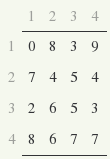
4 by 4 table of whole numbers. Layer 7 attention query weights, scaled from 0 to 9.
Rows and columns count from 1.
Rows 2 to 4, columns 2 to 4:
4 5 4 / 6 5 3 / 6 7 7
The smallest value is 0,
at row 1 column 1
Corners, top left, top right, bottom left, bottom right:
0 9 8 7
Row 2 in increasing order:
4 4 5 7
